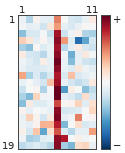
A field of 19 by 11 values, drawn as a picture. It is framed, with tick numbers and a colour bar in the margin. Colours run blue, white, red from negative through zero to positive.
On average the colour sits 50% of the way up the scale. Column 6 differs from the columns beside it. The values are skewed, with a long tail toward high values.
